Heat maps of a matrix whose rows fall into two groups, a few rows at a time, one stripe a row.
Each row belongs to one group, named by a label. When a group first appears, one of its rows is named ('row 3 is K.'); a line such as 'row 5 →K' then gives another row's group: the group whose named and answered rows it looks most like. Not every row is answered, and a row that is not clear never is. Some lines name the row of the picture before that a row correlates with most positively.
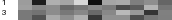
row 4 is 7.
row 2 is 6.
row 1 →7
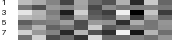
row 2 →7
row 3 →6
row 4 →6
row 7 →6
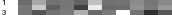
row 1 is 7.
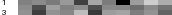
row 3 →7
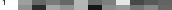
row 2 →7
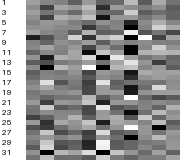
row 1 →6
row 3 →6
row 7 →6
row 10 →6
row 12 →7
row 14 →7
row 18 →6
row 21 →7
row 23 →6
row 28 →6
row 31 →7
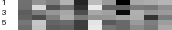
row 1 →6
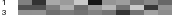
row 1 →7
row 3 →6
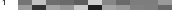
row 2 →7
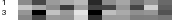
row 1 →7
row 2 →6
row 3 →7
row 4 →7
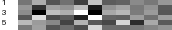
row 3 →7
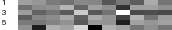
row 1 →6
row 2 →6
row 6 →7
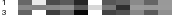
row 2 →6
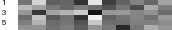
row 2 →6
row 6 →6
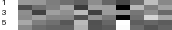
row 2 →6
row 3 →7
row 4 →6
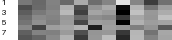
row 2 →6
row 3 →6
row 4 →6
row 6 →7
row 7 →6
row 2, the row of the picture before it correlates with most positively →2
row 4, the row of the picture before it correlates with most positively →2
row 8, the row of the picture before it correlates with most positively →2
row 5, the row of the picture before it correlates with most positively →2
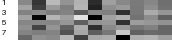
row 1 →7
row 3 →6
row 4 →7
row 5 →6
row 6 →7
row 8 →6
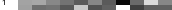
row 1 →6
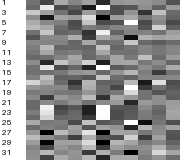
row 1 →7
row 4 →7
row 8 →6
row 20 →7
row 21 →6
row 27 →7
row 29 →7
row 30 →7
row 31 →6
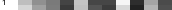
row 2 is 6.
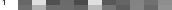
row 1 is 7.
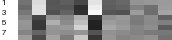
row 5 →7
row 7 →7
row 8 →7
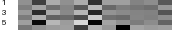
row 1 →7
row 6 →6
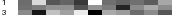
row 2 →6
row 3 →7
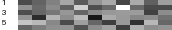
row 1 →6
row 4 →7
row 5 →6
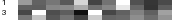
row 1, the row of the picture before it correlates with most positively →2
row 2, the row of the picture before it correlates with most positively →2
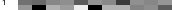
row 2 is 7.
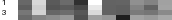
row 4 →6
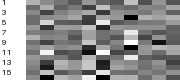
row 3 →7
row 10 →6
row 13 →7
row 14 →7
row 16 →7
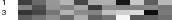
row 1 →6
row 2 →7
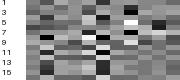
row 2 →6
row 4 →7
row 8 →7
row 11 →7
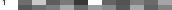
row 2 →6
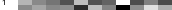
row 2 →6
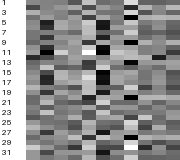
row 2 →6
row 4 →6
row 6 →7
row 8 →7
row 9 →6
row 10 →7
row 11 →7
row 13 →6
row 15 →7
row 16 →7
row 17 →7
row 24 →6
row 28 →6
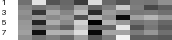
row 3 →7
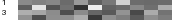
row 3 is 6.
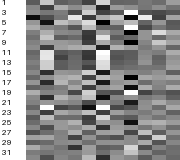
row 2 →7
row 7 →6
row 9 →6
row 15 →7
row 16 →6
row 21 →6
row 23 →7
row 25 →6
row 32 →7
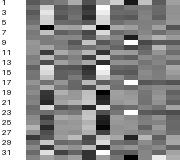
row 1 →6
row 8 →6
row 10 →6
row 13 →7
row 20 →7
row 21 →7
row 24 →7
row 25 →7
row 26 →7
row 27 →7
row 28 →6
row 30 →7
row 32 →6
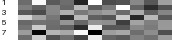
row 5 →6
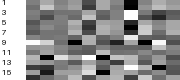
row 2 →6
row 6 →6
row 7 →6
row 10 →6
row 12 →7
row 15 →7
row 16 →6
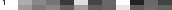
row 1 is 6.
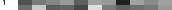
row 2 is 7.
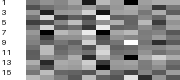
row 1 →6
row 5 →6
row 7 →7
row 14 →7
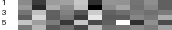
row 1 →7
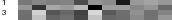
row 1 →6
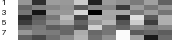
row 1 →7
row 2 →6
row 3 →7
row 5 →6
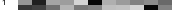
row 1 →7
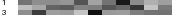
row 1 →6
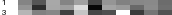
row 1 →7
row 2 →7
